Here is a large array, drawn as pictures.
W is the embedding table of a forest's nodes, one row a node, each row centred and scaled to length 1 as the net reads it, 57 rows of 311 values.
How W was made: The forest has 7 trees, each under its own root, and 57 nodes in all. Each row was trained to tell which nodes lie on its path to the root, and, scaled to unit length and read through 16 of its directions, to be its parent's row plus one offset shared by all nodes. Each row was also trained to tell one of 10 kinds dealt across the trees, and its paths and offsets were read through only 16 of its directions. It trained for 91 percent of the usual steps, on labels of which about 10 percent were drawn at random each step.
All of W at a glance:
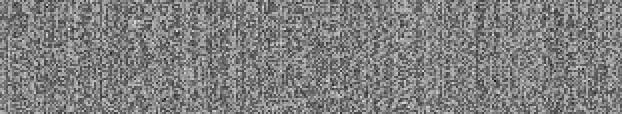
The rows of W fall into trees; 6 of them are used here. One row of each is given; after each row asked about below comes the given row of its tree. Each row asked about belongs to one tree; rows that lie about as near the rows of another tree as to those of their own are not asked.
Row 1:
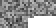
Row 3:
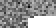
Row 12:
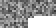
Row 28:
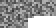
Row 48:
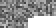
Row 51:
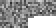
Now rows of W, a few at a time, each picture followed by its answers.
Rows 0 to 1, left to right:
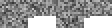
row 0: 51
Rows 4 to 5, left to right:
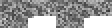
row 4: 3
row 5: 3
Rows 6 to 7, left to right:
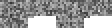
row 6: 1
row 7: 12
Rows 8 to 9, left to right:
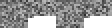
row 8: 28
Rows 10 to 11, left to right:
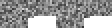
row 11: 12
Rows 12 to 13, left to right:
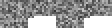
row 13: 12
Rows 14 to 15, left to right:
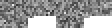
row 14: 1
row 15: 48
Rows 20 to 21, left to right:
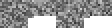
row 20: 3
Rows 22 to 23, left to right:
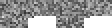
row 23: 3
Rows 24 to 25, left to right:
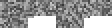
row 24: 1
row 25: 48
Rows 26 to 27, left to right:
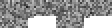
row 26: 12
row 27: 28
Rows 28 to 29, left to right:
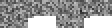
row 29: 12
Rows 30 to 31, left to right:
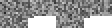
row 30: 3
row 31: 3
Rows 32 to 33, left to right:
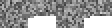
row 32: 48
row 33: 28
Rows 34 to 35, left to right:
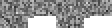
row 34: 1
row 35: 12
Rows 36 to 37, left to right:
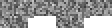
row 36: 1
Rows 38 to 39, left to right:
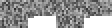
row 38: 3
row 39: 28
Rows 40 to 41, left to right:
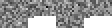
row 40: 3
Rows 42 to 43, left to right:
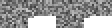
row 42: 12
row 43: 28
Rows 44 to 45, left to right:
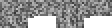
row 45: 51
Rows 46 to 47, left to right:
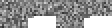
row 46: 1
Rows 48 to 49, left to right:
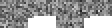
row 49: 12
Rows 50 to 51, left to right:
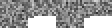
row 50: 12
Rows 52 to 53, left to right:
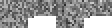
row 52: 51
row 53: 28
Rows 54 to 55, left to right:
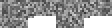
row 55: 48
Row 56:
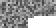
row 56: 12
